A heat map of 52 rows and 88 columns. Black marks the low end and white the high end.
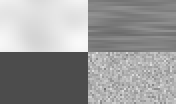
The table splits into 2 rows of 2 panels. Panel 1,1: very high, smooth, faint in contrast. Panel 1,2: middling, streaked across, faint in contrast. Panel 2,1: low, flat. Panel 2,2: high, fine-grained.
